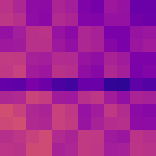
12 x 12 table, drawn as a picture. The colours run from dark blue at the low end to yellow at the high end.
Values rise toward the bottom left. Row 7 stands out from the rest. The ninth with the highest average is the bottom left. Neither half mirrors the other.
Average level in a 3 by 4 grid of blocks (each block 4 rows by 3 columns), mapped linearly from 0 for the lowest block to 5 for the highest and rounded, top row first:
3 2 1 0 / 3 2 1 0 / 5 4 3 3
